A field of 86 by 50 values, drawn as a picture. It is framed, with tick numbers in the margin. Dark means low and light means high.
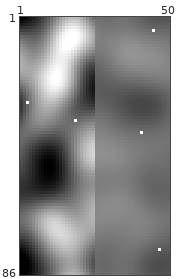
The right part is calmer, past a seam about 50% of the way across. The top left is the ninth with the highest average. Five lone cells stand out, each far higher than its neighbours. Overall the values sit about 50% of the way up the scale.
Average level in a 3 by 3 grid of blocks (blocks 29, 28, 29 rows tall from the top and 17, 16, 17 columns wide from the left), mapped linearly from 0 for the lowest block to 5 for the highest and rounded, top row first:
532
032
232
